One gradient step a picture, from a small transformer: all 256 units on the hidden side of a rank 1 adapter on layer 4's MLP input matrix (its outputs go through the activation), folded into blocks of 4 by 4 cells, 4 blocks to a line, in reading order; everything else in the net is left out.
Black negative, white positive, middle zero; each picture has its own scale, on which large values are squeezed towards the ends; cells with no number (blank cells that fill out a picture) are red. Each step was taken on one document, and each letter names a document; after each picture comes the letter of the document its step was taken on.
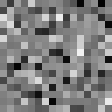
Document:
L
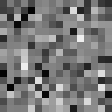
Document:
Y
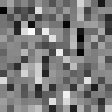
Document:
Y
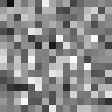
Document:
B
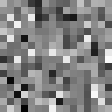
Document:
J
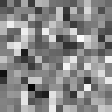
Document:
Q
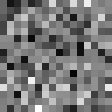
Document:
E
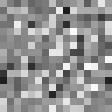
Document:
Y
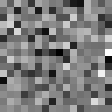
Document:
L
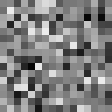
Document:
B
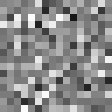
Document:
B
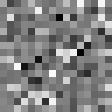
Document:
J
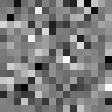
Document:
L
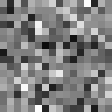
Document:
E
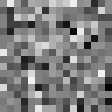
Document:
E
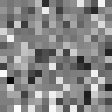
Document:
J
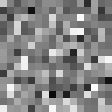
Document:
Y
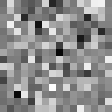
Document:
B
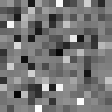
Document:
E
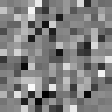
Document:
B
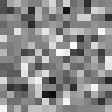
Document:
Y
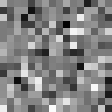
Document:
Y
